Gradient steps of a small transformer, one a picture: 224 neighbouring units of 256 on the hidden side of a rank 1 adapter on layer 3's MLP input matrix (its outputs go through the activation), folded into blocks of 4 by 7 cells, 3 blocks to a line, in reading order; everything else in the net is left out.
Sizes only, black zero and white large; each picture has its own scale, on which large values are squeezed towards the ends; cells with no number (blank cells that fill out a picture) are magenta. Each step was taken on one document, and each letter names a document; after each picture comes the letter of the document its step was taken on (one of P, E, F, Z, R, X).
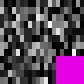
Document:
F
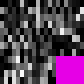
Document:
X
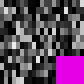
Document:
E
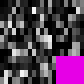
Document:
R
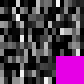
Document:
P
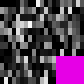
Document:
X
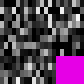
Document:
F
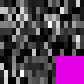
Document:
F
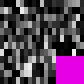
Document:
F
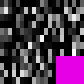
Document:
E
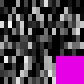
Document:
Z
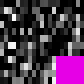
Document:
Z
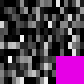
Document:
P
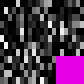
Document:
X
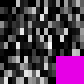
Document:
X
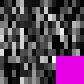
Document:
E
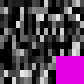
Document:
E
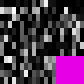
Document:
Z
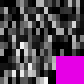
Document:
F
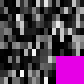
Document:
X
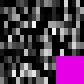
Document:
P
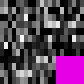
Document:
F
